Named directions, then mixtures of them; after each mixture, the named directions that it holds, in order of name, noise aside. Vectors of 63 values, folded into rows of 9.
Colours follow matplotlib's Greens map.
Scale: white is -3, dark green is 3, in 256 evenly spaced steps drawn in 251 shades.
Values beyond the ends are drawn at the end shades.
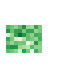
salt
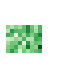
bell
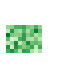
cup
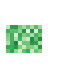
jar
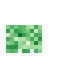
jar, salt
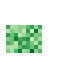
jar, salt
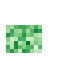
cup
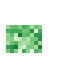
bell, jar, salt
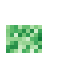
bell, jar, salt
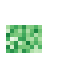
cup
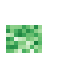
salt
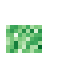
bell, jar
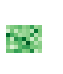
cup, jar, salt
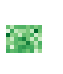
cup, jar, salt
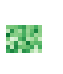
cup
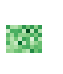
bell, jar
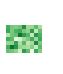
jar, salt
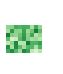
cup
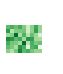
bell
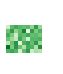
cup, jar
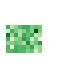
cup, jar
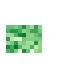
cup, salt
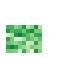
salt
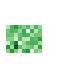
cup, jar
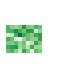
salt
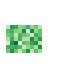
jar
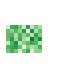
jar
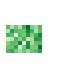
bell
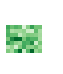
bell, cup, salt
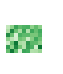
bell, cup, jar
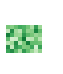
cup
